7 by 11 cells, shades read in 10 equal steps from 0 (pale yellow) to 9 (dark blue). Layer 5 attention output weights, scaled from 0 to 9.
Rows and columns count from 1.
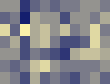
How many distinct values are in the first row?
4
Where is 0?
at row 3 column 3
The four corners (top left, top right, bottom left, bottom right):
4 5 4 6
